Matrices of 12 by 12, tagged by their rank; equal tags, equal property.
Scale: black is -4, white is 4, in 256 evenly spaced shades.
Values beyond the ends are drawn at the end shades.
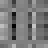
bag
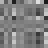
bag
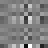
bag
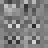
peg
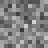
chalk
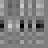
bag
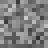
chalk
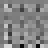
peg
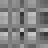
bag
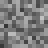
chalk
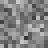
chalk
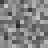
chalk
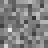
chalk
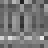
peg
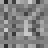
peg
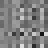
peg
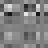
bag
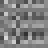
peg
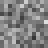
chalk
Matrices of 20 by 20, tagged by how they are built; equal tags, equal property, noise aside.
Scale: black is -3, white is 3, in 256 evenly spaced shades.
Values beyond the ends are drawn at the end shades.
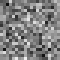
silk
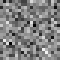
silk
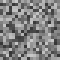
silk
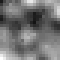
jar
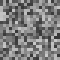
silk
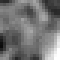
jar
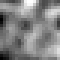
jar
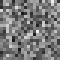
silk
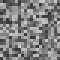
silk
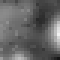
jar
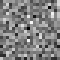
silk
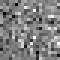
silk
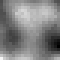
jar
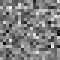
silk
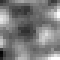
jar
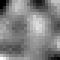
jar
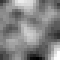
jar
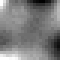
jar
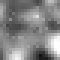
jar
